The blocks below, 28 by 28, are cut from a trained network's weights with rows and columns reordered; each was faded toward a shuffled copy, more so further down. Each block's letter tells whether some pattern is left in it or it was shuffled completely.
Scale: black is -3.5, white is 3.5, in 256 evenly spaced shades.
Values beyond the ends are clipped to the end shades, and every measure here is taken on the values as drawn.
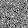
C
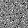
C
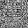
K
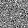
C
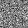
C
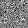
C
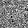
C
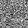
K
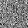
K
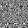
K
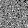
C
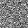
K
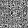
K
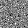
C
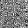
K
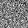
C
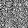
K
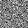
C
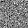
C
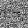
K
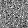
C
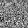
K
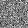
C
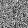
C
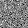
C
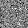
C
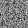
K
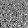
K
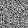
K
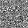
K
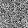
C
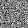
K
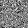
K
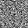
K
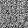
K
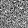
C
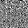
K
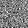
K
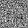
K
